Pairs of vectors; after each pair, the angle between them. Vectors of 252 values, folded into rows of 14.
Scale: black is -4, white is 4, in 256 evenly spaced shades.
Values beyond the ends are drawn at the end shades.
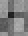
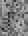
partly aligned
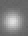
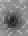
nearly opposite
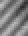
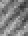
nearly parallel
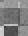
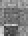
nearly parallel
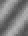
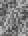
partly opposed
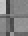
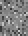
orthogonal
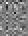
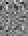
nearly opposite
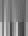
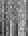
nearly opposite
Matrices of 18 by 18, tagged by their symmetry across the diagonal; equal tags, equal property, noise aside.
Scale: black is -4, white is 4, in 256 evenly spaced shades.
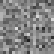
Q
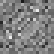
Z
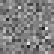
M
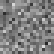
M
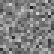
Q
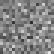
Q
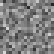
M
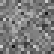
Z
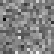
Q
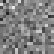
M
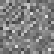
Z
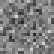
Z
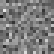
Q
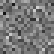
Z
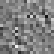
M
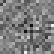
Z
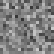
Q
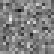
M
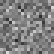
Z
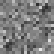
Z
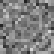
Z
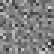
M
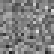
M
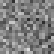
Q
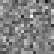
Q
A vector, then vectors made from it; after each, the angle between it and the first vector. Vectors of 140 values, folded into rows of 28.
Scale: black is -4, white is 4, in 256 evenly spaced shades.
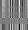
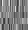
partly aligned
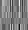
nearly parallel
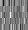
partly opposed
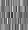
partly opposed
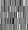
orthogonal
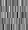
partly aligned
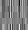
nearly opposite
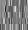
partly aligned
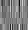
nearly opposite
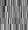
partly opposed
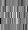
orthogonal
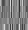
nearly opposite
